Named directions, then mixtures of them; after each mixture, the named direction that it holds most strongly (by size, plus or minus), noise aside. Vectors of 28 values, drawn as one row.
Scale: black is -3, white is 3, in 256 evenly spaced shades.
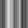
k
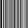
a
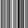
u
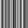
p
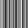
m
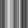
k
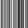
u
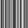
p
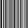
a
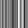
u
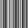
m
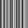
p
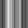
k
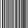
a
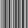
m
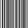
a
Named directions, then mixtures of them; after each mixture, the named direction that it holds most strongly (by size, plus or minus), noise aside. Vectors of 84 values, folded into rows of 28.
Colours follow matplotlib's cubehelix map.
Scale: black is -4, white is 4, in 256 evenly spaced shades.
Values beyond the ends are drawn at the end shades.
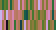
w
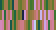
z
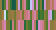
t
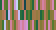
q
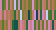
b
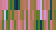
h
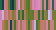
z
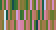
t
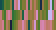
z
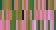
z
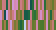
t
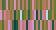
b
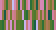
t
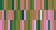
z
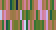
h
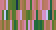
h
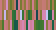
b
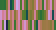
w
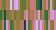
h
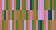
t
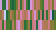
t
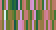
t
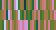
q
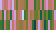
z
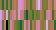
w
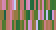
t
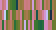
h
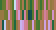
q
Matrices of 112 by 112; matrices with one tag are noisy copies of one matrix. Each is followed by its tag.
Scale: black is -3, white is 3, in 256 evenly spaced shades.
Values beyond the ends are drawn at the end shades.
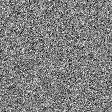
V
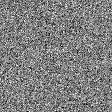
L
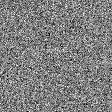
L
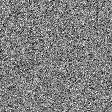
V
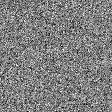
L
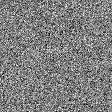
L
